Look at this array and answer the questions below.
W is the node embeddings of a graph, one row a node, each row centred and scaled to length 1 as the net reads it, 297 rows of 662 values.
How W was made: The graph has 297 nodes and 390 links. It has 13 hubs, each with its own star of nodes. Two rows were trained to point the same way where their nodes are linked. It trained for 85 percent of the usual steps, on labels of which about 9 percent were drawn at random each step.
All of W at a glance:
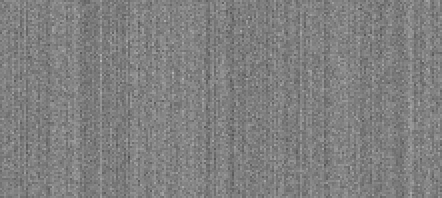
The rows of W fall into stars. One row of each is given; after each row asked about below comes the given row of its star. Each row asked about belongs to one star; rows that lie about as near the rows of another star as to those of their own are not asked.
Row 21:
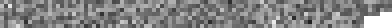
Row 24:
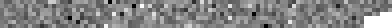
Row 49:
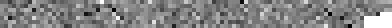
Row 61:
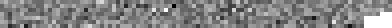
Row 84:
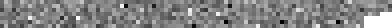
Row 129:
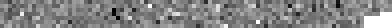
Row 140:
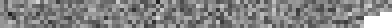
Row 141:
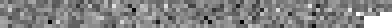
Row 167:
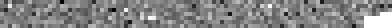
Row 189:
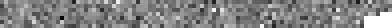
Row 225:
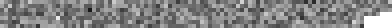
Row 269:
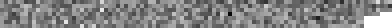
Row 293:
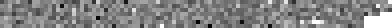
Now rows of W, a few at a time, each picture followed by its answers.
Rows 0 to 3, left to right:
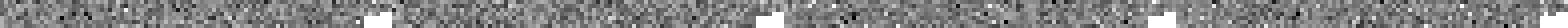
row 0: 189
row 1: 293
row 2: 167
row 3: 61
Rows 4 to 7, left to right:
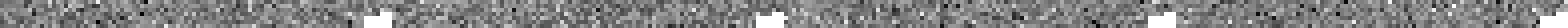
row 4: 49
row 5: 225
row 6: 189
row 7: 140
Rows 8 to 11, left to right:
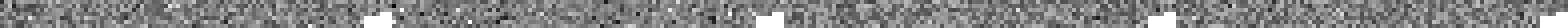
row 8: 84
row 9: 140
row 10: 49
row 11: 21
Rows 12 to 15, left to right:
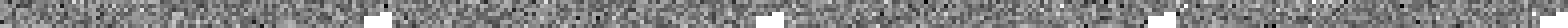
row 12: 293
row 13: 269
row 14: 140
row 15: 225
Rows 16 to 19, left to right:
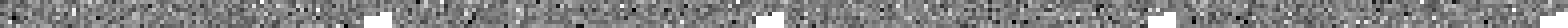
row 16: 293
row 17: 24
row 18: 141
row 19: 189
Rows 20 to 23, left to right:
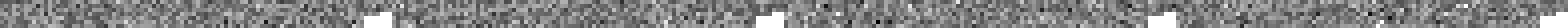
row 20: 49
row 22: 21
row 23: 84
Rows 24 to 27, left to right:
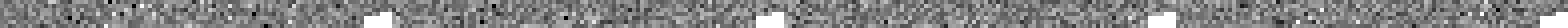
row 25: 61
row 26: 61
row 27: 21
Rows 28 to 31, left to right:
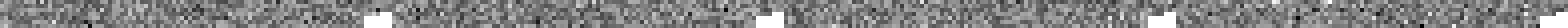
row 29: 140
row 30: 225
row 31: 49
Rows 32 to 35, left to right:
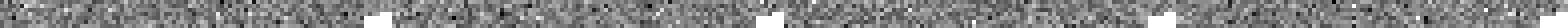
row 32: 61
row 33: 189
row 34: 167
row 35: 140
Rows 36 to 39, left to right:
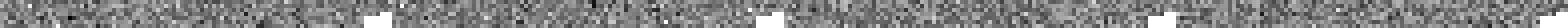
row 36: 269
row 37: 167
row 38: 225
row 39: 24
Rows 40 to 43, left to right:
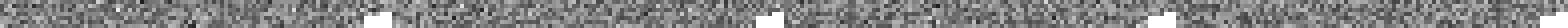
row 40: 140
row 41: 189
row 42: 49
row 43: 84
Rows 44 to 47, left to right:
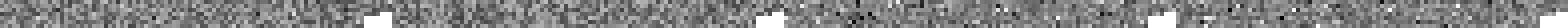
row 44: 21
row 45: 24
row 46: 189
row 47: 129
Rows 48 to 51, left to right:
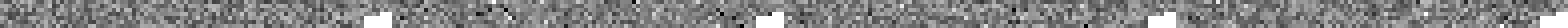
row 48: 129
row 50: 129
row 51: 141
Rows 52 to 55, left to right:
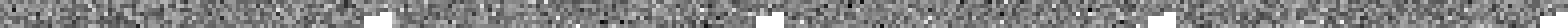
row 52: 189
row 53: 141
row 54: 21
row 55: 49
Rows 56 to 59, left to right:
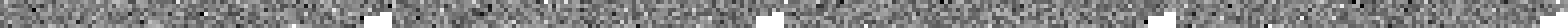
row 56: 21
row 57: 49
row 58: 140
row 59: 225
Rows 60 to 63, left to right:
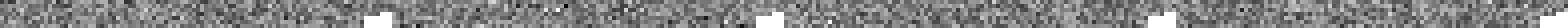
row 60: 21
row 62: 140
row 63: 141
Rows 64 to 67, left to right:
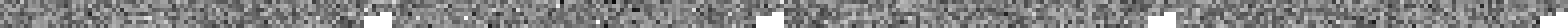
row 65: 225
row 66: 141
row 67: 140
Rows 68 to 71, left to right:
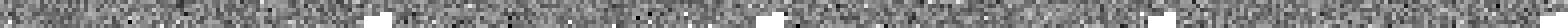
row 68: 293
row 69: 129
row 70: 225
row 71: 61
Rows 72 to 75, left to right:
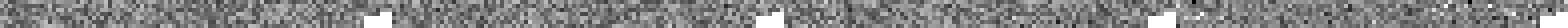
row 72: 225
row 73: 189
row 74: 24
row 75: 293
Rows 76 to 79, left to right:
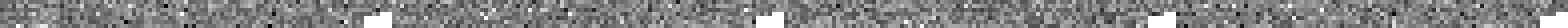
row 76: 24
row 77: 140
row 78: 49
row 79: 21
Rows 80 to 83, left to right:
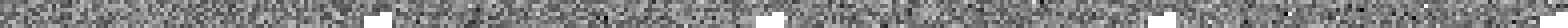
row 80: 21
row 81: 167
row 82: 225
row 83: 189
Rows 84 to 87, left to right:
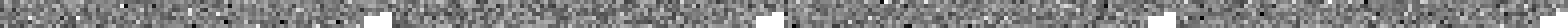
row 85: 49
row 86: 61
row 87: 49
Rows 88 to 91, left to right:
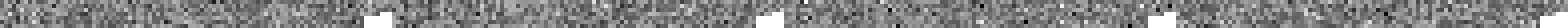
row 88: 189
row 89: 141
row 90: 293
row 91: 84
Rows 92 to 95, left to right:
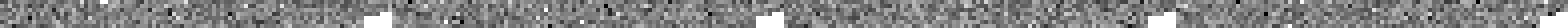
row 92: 269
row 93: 189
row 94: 269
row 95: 167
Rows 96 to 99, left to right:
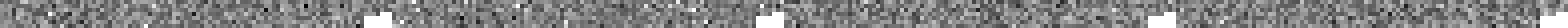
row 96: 293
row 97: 293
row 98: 269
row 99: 61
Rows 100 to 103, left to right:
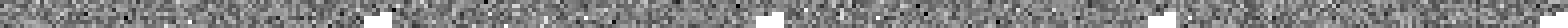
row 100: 140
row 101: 167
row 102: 140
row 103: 189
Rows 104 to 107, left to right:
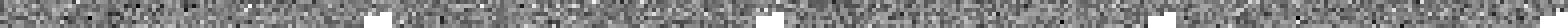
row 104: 189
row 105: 141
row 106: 269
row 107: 49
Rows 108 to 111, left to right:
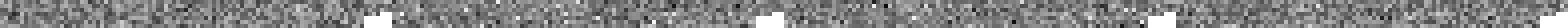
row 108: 141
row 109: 269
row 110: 141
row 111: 141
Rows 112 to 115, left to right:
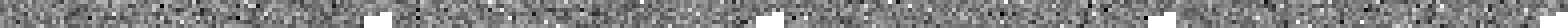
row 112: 189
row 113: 49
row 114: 21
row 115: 141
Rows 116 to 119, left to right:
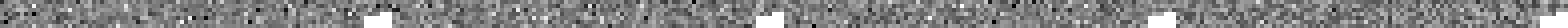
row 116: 21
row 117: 167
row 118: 84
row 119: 167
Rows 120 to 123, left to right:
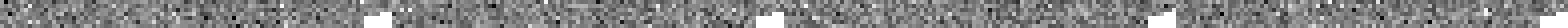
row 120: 269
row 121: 141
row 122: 141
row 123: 141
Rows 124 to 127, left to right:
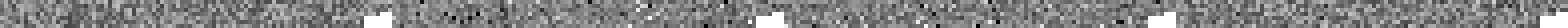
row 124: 189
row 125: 189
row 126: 84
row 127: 293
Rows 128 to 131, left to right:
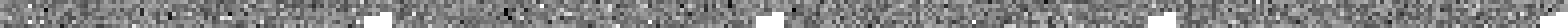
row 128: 269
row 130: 129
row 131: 84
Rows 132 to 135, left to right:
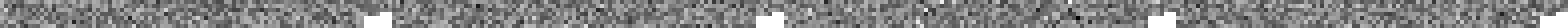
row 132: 225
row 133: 61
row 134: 293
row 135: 225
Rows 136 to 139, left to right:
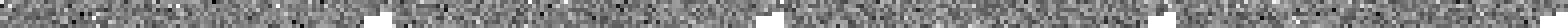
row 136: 140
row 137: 225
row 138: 167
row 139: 49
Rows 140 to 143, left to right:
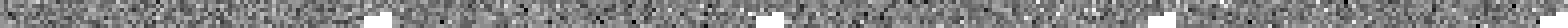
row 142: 140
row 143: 140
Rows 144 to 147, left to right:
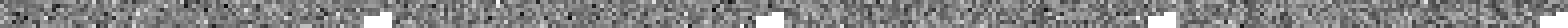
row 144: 225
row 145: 21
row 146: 189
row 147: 141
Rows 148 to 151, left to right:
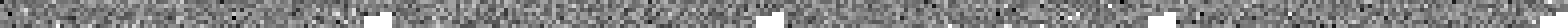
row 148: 269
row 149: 225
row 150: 129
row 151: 189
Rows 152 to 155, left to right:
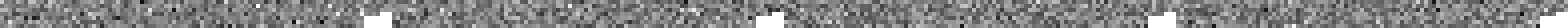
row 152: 140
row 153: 49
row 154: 84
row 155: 225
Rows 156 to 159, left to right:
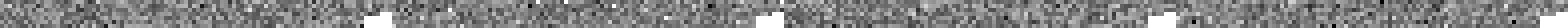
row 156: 49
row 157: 84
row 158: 129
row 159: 189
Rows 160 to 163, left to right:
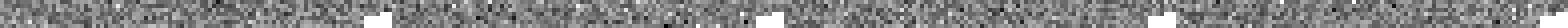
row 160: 293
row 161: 49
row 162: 84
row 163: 167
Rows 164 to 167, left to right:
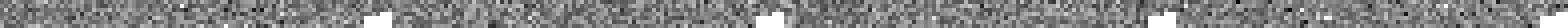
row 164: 24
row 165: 21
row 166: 141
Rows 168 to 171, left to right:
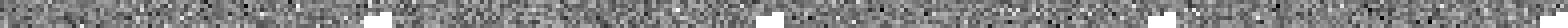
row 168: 84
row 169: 225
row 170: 49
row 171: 141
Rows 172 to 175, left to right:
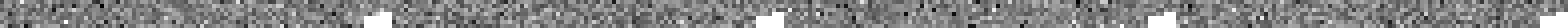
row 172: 61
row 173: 293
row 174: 24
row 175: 84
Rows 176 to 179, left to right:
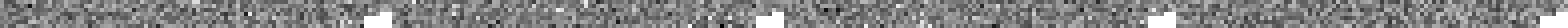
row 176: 84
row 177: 61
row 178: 61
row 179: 140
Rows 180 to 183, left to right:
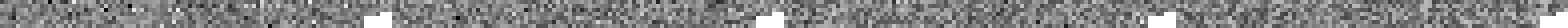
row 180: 293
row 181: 84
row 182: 225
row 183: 167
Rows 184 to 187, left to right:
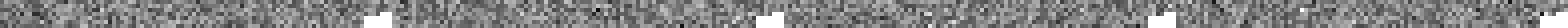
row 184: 269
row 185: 141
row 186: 167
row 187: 189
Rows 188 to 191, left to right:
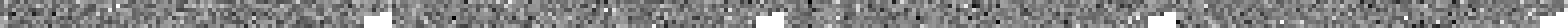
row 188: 61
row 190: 24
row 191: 269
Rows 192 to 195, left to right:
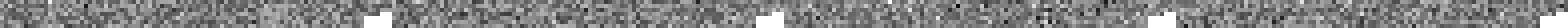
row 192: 225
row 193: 129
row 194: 167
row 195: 49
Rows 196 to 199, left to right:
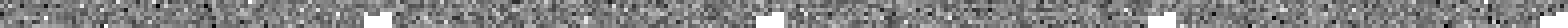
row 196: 225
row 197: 84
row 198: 141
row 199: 293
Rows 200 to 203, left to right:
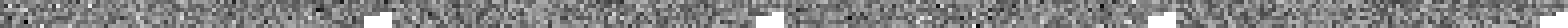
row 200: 21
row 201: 269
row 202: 84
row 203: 269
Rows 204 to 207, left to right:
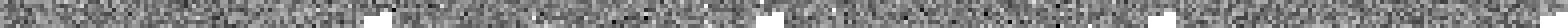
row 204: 225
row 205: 167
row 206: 49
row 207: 61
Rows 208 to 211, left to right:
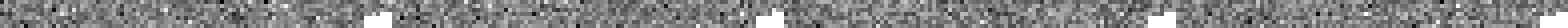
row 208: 61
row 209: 49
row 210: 225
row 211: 269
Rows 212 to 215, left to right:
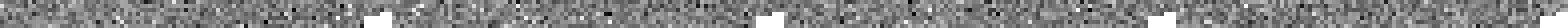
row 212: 49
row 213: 21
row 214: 21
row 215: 189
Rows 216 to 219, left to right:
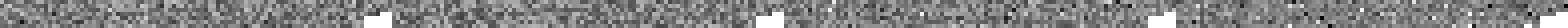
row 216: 49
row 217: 49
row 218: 129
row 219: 21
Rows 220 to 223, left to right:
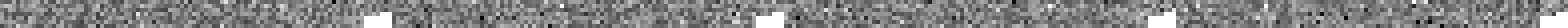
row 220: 129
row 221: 84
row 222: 129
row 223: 141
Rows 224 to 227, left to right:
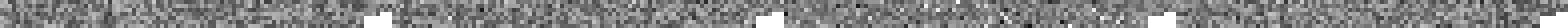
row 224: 141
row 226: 61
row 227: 141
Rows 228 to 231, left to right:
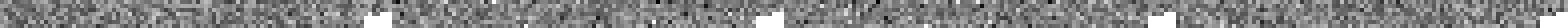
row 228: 167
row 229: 269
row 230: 61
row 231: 293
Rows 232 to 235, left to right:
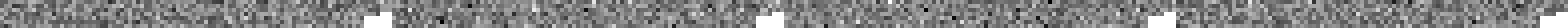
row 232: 140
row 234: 269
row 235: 21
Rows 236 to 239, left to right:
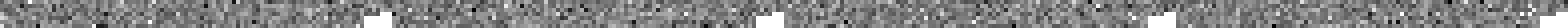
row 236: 225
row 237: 141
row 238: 167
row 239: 167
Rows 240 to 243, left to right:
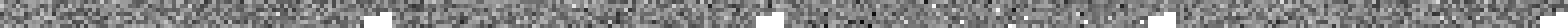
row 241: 84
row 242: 129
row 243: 21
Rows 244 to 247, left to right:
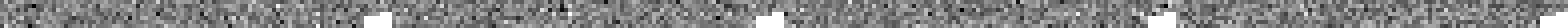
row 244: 84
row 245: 140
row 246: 141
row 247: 141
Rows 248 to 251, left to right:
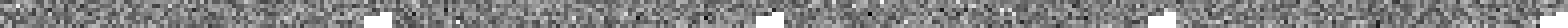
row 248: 129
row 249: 269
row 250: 49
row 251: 269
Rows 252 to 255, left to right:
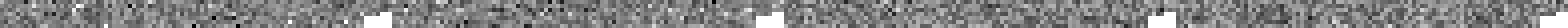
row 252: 24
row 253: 140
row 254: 293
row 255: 24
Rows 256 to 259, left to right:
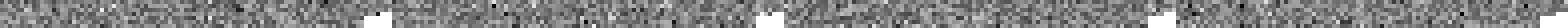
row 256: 269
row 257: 61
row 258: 61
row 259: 21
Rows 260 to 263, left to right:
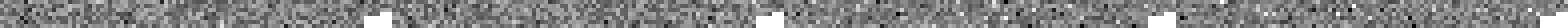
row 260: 225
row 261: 269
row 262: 61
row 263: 140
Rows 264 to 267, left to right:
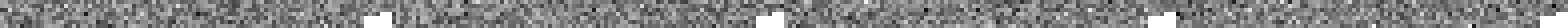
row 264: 141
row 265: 189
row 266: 269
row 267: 21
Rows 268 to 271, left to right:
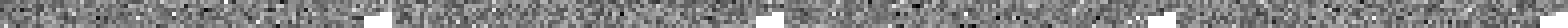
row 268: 84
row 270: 24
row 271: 189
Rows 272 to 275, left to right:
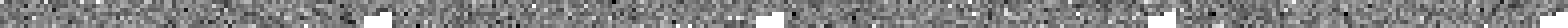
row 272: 49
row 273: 61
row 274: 269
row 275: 24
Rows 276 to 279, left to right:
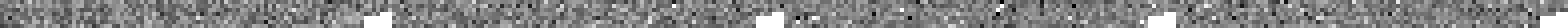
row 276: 24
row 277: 84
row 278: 129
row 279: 21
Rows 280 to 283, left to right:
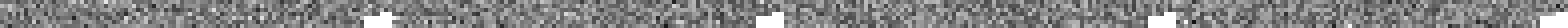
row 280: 49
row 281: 293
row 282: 293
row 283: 189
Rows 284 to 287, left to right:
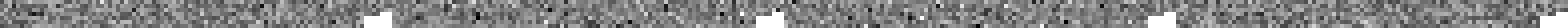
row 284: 225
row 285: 49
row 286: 84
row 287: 293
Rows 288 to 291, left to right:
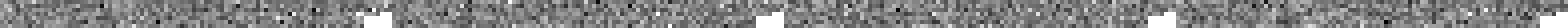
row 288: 141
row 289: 189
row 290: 49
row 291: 141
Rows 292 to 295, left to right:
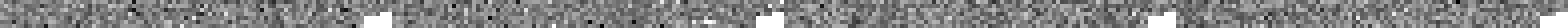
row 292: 167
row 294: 189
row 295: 84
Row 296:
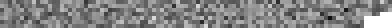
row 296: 167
